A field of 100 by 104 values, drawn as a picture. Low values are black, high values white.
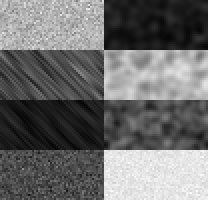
The table splits into 4 rows of 2 panels. Panel 1,1: high, fine-grained. Panel 1,2: very low, blotchy, faint in contrast. Panel 2,1: low, slanting down to the right. Panel 2,2: high, blotchy. Panel 3,1: very low, slanting down to the right, faint in contrast. Panel 3,2: low, blotchy. Panel 4,1: low, fine-grained. Panel 4,2: very high, fine-grained, faint in contrast.
